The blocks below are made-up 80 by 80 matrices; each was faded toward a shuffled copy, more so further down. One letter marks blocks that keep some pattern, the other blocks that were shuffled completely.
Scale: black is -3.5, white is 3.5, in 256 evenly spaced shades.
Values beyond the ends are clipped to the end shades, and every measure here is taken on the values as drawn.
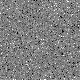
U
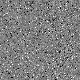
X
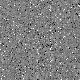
X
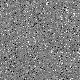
X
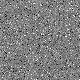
U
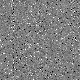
X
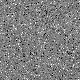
U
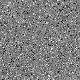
X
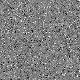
X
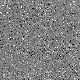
X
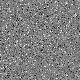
U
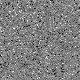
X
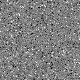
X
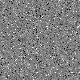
X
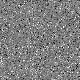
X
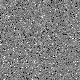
U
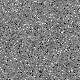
U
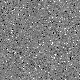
U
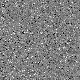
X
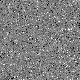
U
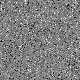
U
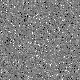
U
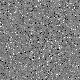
X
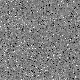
X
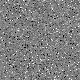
U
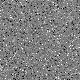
X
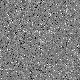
X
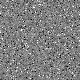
U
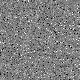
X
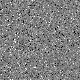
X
